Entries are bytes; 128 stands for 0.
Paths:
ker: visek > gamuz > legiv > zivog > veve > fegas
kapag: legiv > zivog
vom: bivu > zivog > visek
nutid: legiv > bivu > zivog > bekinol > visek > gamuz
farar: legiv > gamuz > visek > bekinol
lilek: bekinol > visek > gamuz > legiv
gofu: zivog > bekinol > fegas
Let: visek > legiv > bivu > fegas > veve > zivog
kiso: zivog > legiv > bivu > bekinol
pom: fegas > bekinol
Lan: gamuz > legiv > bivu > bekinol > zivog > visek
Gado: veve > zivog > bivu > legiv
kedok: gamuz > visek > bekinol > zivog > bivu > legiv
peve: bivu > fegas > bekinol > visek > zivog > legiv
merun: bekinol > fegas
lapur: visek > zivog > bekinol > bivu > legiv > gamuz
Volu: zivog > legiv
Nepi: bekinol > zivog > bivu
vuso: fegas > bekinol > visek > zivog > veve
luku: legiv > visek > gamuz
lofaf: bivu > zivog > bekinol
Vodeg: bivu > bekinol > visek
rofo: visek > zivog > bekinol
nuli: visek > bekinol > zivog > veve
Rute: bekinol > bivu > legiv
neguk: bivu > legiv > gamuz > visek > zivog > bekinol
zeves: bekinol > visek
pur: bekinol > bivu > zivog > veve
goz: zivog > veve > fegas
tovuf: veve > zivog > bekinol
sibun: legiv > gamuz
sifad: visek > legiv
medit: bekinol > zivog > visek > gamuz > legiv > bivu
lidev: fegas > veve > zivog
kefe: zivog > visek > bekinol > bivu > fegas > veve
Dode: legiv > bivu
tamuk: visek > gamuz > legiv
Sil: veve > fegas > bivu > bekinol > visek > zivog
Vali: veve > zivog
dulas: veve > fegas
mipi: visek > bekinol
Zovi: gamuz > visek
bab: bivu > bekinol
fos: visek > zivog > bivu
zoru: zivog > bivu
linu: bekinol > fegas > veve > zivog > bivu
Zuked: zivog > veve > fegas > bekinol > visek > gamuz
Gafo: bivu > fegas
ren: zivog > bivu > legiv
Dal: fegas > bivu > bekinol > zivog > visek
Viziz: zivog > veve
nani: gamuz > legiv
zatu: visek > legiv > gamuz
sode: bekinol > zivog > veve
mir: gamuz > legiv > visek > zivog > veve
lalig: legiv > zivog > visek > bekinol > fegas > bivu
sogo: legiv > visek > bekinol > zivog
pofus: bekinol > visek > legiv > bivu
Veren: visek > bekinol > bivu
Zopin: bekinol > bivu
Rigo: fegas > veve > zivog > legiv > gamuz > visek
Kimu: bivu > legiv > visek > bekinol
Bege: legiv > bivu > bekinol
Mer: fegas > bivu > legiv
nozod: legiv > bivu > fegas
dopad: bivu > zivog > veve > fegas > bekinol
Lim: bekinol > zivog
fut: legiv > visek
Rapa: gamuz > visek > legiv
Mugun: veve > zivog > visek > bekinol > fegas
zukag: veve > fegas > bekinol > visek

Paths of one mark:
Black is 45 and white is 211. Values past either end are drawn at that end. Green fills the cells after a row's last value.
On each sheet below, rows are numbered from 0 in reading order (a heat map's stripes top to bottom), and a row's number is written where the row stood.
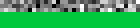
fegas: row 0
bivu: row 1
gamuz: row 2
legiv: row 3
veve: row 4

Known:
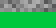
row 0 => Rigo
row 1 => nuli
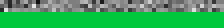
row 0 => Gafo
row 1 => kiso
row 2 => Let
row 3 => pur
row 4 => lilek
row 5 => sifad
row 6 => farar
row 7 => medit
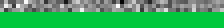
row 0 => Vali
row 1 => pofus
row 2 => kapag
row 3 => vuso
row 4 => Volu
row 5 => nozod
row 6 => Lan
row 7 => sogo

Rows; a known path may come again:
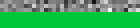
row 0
Let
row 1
medit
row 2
dopad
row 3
kapag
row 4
fut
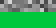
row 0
tamuk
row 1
pom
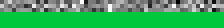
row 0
sifad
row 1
sode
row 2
Vali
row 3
nani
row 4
nuli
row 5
vom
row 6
Volu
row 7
Lim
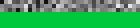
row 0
Zovi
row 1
bab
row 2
rofo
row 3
peve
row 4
tovuf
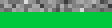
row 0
Sil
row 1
lidev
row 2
nutid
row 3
Veren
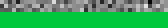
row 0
pur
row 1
zukag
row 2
lalig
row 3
Vodeg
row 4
kedok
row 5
ren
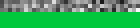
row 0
Lan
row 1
Mugun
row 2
nozod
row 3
Nepi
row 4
Dode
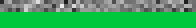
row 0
Rapa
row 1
mipi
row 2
gofu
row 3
Rigo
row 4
ker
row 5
pofus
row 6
zeves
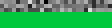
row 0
lilek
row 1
Zopin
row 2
Dal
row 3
Gafo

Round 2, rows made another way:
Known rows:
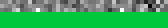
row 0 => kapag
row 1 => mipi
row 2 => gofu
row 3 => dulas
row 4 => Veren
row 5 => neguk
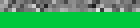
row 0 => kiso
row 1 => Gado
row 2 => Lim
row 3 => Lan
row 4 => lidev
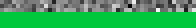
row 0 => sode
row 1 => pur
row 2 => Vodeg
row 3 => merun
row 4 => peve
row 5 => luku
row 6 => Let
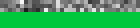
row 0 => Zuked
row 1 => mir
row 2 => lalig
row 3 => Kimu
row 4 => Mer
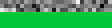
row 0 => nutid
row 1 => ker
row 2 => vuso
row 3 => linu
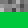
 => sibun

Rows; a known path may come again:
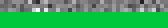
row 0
Viziz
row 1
sogo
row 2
sibun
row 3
Zovi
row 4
Gafo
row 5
pofus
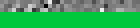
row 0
vom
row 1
peve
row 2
sifad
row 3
fut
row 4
Lim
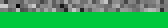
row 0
fos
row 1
Mer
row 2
ker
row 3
pom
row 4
Volu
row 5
lofaf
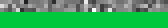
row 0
Sil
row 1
Zopin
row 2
bab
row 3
Mugun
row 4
dulas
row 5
Rute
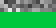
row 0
Kimu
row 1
sode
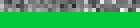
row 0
gofu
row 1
zeves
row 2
tamuk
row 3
farar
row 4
kefe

